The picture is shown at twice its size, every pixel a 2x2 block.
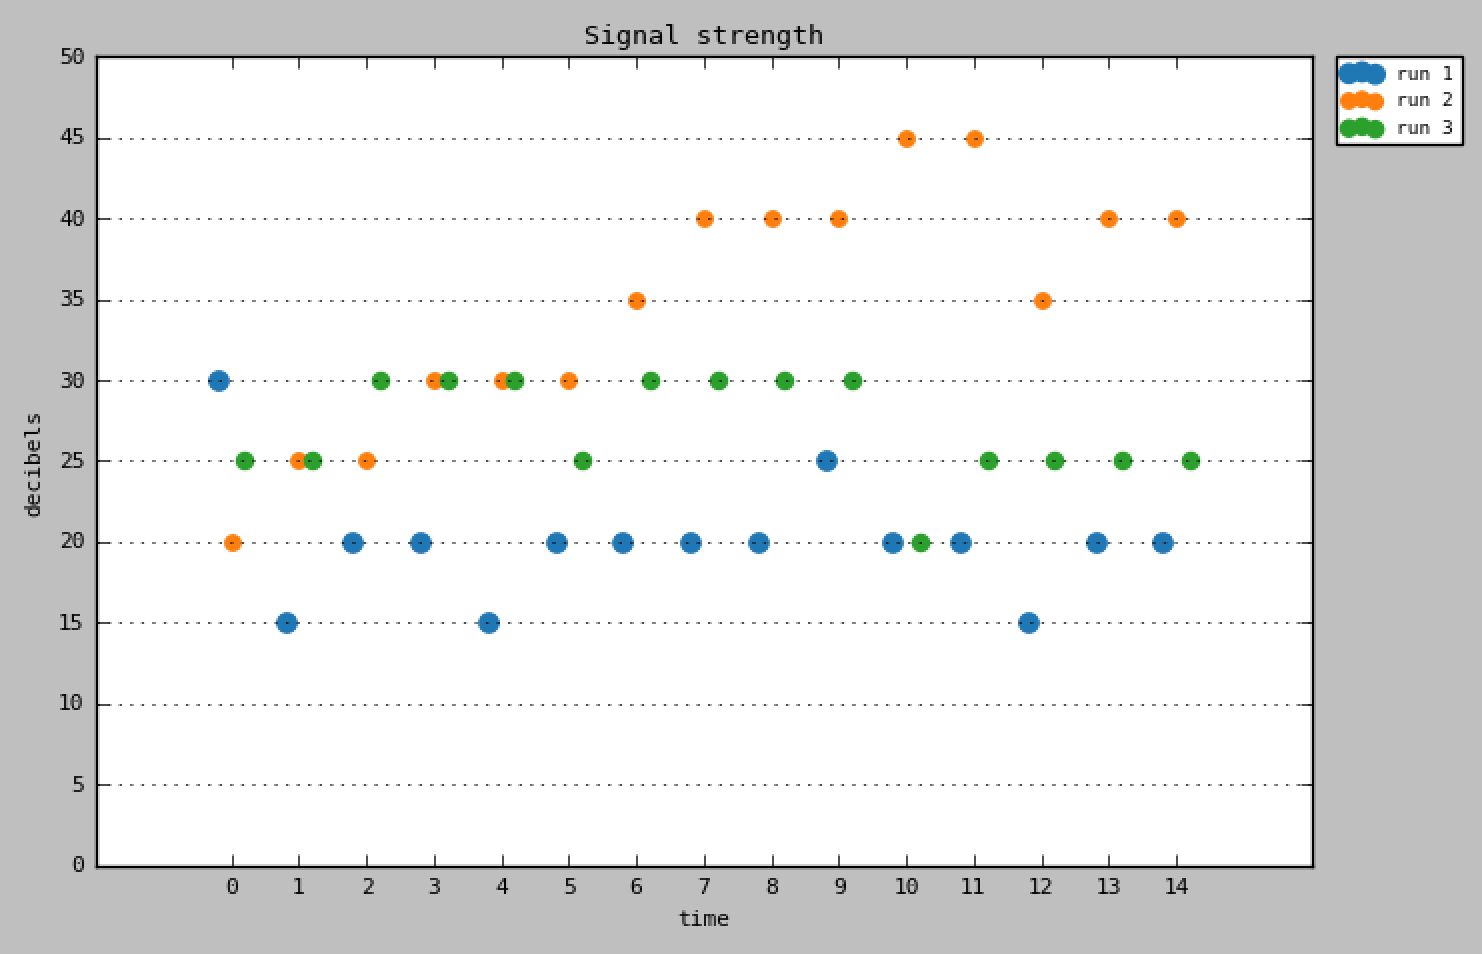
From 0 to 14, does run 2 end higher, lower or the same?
higher
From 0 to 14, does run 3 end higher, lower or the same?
the same
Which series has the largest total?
run 2
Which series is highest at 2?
run 3
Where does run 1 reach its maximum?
0
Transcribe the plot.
Title: Signal strength
x-axis: time, ticks 0 1 2 3 4 5 6 7 8 9 10 11 12 13 14
y-axis: decibels, ticks 0 5 10 15 20 25 30 35 40 45 50
Legend: run 1, run 2, run 3
Values:
run 1: 30 15 20 20 15 20 20 20 20 25 20 20 15 20 20
run 2: 20 25 25 30 30 30 35 40 40 40 45 45 35 40 40
run 3: 25 25 30 30 30 25 30 30 30 30 20 25 25 25 25
